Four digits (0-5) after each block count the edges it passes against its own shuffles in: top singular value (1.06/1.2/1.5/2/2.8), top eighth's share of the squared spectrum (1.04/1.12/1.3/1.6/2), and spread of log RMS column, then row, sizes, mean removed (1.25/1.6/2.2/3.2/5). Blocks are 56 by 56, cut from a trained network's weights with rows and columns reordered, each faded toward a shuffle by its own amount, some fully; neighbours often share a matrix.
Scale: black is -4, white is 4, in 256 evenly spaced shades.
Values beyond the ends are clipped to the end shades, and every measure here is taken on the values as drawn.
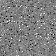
2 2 0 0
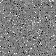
0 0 0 0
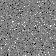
0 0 0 0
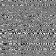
4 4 0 3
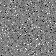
0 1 0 0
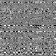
4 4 0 3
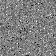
0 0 0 0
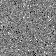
1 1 0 0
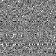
4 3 1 2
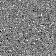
0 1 0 0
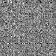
3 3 1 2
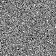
0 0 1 0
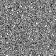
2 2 0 1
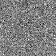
2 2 0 1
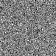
0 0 0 0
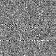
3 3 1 2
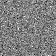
0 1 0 0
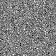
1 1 0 0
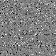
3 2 0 1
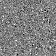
0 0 0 0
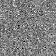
2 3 0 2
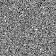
0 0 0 0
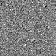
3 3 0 1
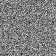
2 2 0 0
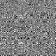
4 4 1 3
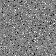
1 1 0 0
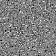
2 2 0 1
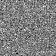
2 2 0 0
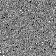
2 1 0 0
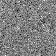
1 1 0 0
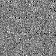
2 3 0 1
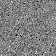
1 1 0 0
